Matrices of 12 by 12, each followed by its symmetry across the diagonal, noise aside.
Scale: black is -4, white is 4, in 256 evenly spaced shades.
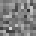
antisymmetric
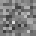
neither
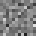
antisymmetric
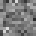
neither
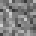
antisymmetric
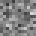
neither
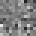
antisymmetric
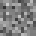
antisymmetric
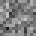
neither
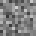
antisymmetric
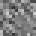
antisymmetric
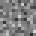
antisymmetric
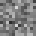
neither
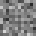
antisymmetric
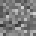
neither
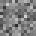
antisymmetric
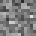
neither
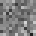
neither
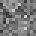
neither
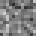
antisymmetric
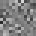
antisymmetric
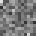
neither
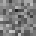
neither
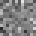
neither
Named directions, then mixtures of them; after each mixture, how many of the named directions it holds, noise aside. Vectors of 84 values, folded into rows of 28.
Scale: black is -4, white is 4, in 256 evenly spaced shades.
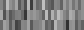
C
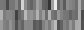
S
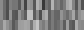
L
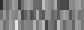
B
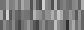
three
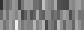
one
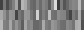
two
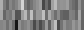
two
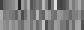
three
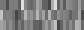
one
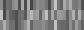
three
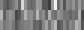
one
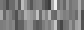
one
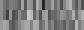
one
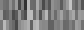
two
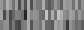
one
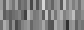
one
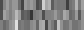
three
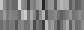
two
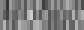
one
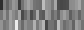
one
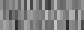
two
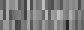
one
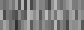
three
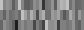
one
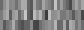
two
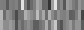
one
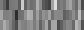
two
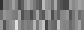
one
